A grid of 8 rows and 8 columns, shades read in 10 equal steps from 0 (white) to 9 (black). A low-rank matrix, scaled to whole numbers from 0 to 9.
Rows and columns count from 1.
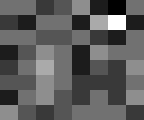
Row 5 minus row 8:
3 -1 -4 -1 3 1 2 -3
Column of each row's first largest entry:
7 2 7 1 5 5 1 3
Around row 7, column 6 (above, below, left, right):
7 5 7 7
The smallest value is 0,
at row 2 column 7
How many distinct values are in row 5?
6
